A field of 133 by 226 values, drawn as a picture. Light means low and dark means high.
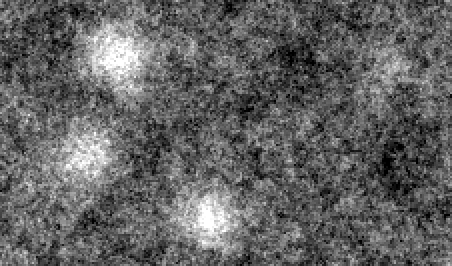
Odd rows or columns: none. Mirror symmetry: none. Dips: three. Grain: blotchy.
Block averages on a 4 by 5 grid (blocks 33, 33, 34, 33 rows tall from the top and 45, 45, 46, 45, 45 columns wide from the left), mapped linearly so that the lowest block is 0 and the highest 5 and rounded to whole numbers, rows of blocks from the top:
40353
32443
12345
33044
